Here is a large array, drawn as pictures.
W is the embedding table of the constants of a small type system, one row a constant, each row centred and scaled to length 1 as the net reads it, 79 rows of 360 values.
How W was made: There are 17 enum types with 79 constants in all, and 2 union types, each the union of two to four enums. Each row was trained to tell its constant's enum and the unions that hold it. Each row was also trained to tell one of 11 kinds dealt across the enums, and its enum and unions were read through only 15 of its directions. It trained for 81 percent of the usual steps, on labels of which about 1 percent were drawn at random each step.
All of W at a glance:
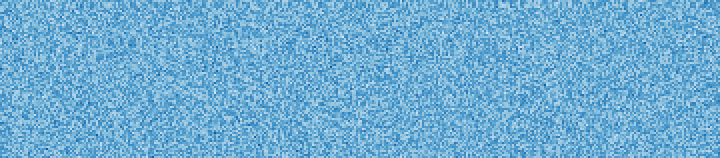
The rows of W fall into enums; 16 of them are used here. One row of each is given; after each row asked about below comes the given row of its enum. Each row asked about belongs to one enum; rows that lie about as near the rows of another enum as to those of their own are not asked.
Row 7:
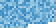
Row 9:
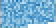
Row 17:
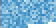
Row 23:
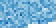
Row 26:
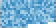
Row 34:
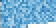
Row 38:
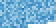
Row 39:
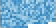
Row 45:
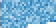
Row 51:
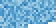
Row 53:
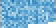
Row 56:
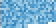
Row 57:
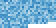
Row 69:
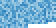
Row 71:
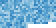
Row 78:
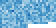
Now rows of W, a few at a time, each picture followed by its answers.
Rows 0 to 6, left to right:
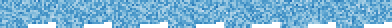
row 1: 78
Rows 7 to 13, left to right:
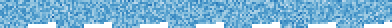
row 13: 51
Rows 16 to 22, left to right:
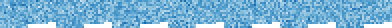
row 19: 56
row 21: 57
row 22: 38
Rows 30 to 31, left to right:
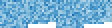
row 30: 39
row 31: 26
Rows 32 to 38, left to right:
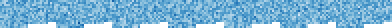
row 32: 56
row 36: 78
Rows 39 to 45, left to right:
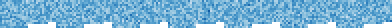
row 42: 23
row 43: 7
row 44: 9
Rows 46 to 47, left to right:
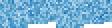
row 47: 51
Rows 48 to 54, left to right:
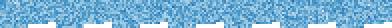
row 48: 51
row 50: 69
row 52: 78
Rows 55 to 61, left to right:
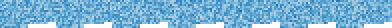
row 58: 56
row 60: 69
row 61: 51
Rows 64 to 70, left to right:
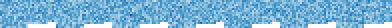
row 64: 71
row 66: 78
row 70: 69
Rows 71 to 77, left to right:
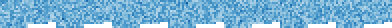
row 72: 38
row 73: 56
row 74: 26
